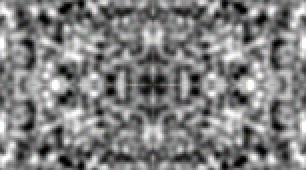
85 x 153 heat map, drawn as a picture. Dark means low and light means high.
Mirror symmetry: left to right and top to bottom. Average level on the scale: 50%. Seam: none. Lone odd cells: none. Slope: none. Grain: blotchy. Ninth with the lowest average: centre.
